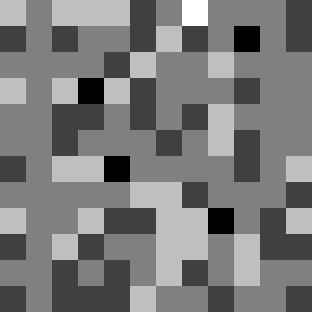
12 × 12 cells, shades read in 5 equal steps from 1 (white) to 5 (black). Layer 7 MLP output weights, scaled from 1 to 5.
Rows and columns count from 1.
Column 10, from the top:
3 5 3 4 3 4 4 3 3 2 2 3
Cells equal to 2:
29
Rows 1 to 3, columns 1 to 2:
2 3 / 4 3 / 3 3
